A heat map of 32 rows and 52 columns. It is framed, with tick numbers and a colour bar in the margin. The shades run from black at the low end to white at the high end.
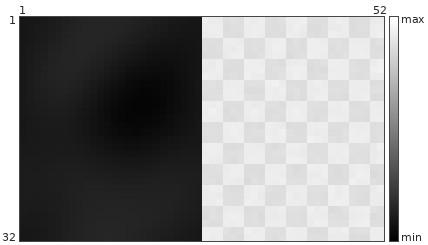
It is made of 1 by 2 panels. Panel 1,1: very low, smooth, faint in contrast. Panel 1,2: very high, checkered, faint in contrast.
